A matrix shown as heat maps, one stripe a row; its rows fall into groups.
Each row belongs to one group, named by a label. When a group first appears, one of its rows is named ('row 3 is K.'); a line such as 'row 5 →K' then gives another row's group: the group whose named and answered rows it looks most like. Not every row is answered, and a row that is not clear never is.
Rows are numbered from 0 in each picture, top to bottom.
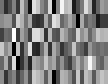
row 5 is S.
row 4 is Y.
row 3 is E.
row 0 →S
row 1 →E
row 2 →S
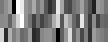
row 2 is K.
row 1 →E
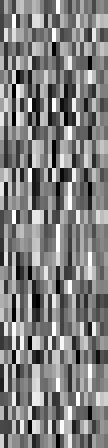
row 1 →S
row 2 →E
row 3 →S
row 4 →K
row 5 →Y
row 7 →E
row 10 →S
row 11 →S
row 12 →E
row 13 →K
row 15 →S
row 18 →Y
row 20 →K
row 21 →E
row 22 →E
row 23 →E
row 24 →S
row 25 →E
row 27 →Y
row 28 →S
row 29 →K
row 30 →S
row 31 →K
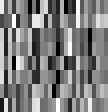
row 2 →K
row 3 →K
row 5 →K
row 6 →S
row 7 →Y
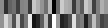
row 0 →S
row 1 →E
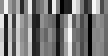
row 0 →E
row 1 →K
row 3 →K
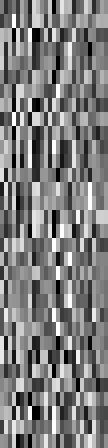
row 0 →S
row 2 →E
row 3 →K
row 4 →K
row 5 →S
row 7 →E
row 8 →S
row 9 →E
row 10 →E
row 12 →K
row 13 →Y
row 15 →S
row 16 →S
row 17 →E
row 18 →K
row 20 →K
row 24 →K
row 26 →S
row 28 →Y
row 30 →E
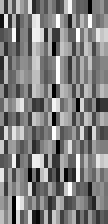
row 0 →K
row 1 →Y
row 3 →S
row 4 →Y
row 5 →Y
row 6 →S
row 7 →E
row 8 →S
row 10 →K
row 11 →S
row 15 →E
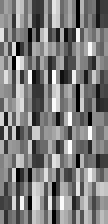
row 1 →E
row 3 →Y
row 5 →E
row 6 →E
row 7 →E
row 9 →Y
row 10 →K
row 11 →E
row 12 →Y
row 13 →S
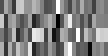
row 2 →S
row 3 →K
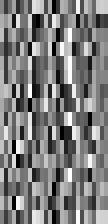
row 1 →E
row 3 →S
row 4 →K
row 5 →K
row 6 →E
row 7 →Y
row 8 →K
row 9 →E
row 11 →Y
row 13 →S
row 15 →S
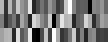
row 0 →K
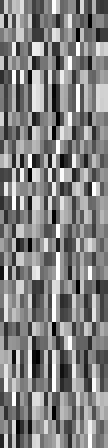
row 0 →E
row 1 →K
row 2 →E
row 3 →S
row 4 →K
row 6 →S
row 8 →K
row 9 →S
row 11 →E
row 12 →S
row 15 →S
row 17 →Y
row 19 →Y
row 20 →E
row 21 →E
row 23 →S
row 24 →K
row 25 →E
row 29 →S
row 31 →Y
